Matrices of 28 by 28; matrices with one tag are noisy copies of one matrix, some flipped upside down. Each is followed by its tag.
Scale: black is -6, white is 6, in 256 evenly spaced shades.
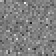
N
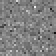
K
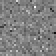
K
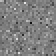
N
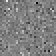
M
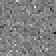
K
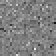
K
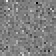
M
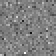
N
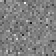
N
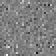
M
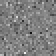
N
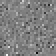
M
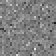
K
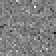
K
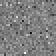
N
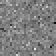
K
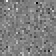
M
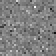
K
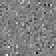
M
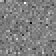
N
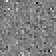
M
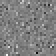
M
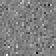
M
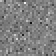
N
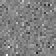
M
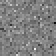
K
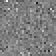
M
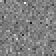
N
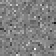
K
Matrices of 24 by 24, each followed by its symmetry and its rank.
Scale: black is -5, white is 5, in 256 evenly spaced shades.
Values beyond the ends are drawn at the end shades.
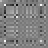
symmetric, rank two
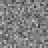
antisymmetric, full rank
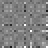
symmetric, rank two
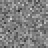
antisymmetric, full rank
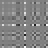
symmetric, rank one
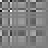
symmetric, rank one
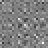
symmetric, rank three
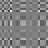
symmetric, rank one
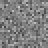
antisymmetric, full rank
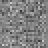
neither, rank five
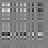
neither, rank one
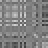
symmetric, rank two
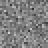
antisymmetric, full rank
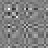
symmetric, rank three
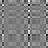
neither, rank one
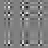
neither, rank one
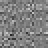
neither, rank five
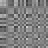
symmetric, rank two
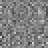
neither, rank five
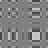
symmetric, rank one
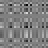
neither, rank one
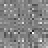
symmetric, rank three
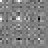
symmetric, rank three
